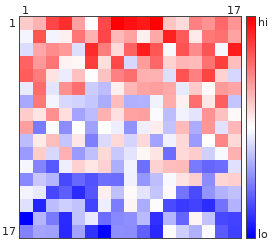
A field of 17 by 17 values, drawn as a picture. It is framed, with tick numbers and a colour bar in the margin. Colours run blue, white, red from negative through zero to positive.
The top middle is the ninth with the highest average. There are no regular stripes. Values rise toward the top. On average the colour sits 50% of the way up the scale.
